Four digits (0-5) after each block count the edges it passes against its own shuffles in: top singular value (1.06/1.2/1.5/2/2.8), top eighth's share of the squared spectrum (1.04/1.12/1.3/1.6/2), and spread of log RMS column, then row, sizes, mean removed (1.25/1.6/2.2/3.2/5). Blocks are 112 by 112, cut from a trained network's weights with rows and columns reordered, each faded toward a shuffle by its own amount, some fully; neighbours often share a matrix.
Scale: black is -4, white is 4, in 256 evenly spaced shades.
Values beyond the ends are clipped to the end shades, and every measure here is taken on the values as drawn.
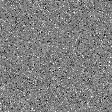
2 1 0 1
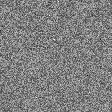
0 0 0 0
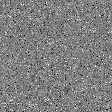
2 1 0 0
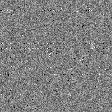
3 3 0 2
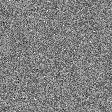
1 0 0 0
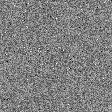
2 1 0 0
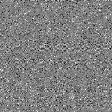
4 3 0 2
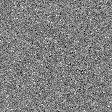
0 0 0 0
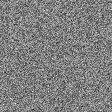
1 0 0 0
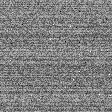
4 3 0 0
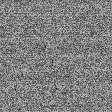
2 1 0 0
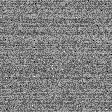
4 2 0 0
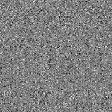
3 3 1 3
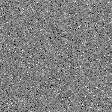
0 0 0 0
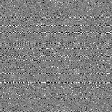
5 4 1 4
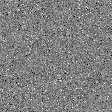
1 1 0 0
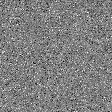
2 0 0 0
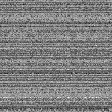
5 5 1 3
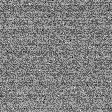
3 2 0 0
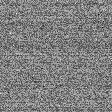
3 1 0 0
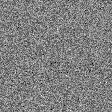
2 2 0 0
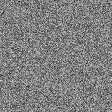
2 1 0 0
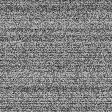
4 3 0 1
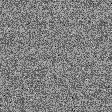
1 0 0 0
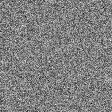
2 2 0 0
